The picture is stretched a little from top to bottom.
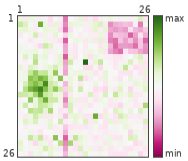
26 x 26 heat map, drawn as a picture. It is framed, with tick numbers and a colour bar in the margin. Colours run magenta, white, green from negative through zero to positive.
Odd patch: lower, in the top right. Bumps: one, in the middle left. Odd lines: column 10. Ninth with the highest average: middle left. Ninth with the lowest average: top right.
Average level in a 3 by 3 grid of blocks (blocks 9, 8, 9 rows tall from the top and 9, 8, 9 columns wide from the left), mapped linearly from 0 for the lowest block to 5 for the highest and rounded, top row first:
3 2 0 / 5 2 2 / 3 2 2
